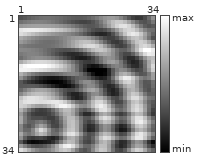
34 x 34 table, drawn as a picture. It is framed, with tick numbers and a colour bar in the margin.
Ninth with the highest average: middle left. Rings: centred on the bottom left. Ninth with the lowest average: centre. Mirror symmetry: none. Slope: none. Calmest part: top left. Average level on the scale: 50%.
